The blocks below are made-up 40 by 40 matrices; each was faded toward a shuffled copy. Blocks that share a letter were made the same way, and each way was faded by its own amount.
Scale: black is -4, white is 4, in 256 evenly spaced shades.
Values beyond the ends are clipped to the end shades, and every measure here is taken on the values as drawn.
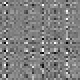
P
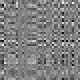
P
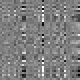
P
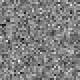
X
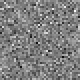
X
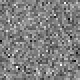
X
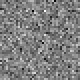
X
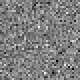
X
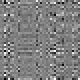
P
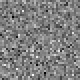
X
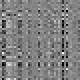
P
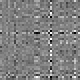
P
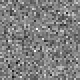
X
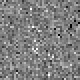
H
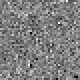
X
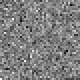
X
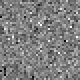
H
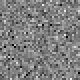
H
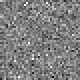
X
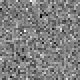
X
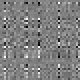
P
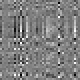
P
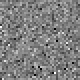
H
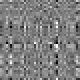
P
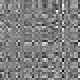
P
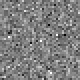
H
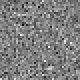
H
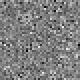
X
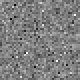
H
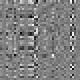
P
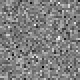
X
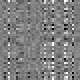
P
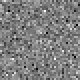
H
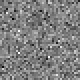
X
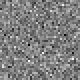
X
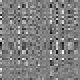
P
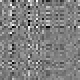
P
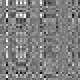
P
